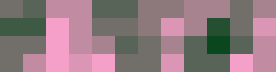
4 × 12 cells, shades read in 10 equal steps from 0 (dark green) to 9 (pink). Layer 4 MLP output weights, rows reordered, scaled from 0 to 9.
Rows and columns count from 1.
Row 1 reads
4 3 7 7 3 3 5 5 6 6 4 6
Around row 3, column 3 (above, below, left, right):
9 9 4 7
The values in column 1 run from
2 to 4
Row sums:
59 60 56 75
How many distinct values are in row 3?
6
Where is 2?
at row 2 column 1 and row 2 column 2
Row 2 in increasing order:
1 2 2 4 4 4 5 6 7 8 8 9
